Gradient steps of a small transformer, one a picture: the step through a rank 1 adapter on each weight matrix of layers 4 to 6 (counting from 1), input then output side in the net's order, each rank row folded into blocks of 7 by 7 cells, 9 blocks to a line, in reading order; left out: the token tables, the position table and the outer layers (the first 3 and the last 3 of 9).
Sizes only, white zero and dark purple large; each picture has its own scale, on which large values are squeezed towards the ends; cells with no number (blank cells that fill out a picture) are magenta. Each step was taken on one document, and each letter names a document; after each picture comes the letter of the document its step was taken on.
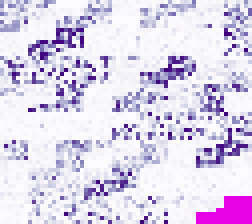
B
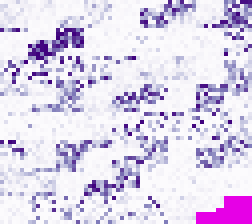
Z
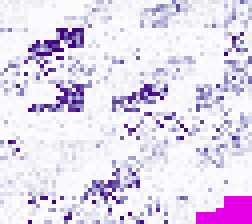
Z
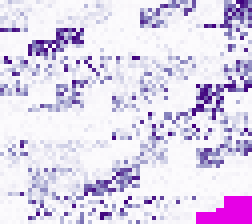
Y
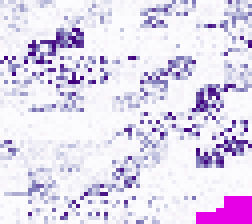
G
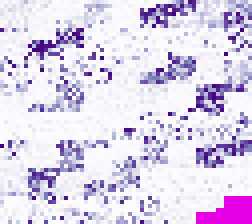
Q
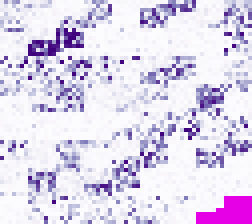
G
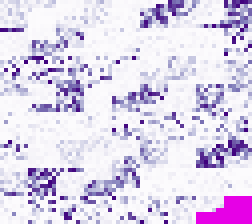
Z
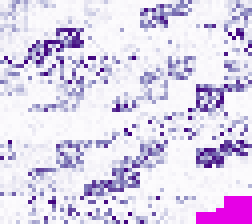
G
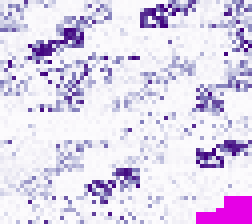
Q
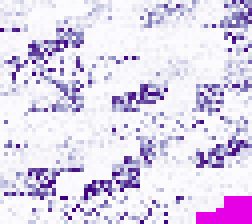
Z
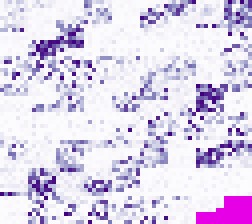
Y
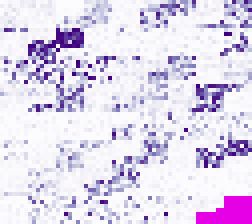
B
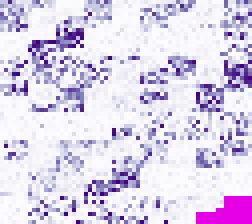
B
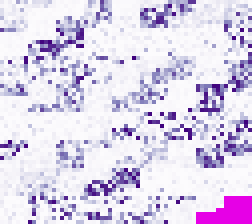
Q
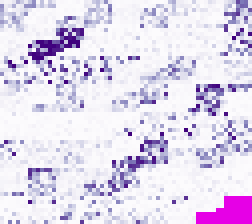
G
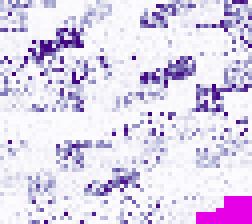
G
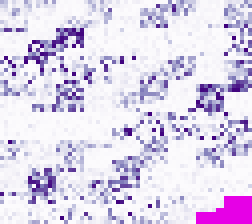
Q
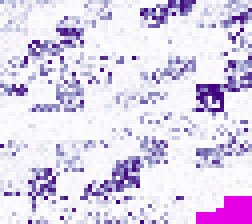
Q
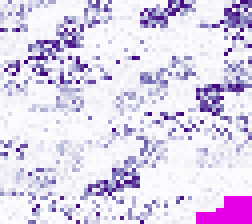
Z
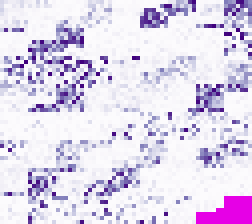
G
